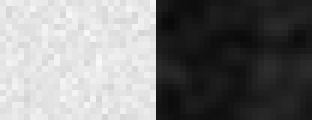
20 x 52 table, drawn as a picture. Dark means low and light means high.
The table splits into one row of 2 panels. Panel 1,1: very high, fine-grained, faint in contrast. Panel 1,2: very low, blotchy, faint in contrast.
